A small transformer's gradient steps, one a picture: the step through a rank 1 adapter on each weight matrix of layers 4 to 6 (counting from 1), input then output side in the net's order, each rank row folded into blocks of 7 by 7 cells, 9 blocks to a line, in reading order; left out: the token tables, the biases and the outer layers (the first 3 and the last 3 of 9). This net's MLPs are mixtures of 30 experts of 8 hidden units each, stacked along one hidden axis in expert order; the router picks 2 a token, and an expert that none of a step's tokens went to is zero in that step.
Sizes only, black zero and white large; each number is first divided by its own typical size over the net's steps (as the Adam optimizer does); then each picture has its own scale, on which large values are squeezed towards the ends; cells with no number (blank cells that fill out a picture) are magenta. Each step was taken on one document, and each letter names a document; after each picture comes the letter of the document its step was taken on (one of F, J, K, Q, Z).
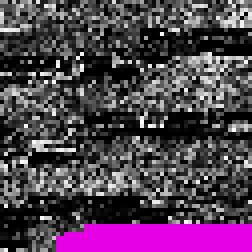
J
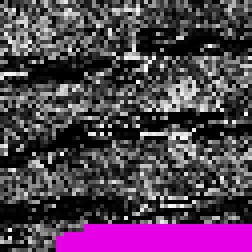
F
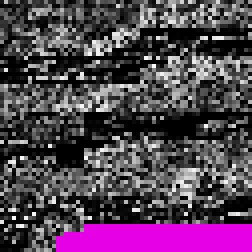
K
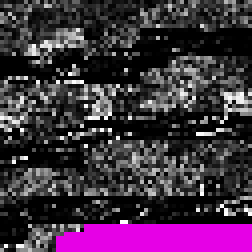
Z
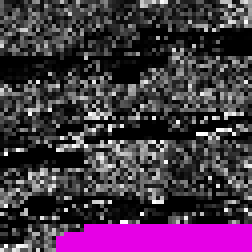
Z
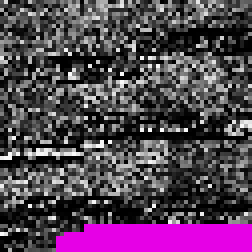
J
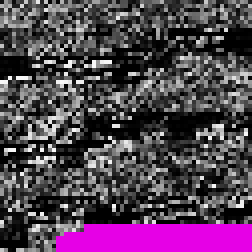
K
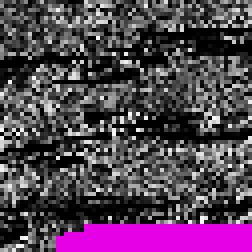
J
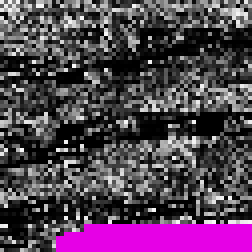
F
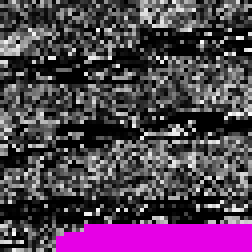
F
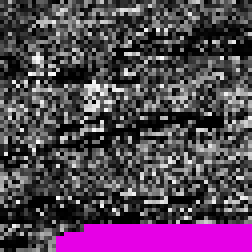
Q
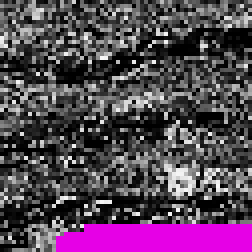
F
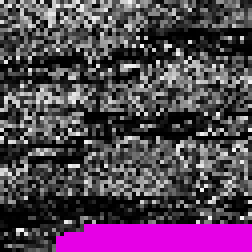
J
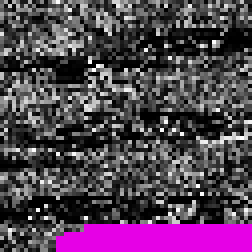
Q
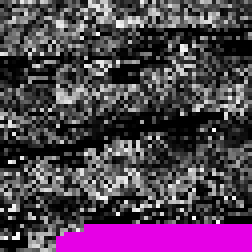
K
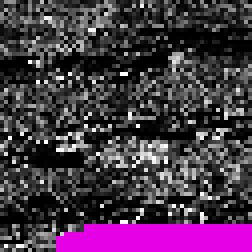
Z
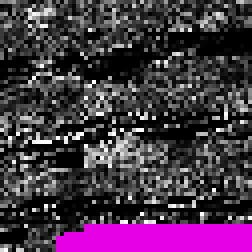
Z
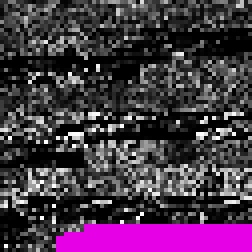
Z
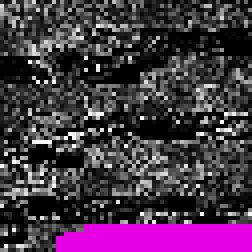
Z
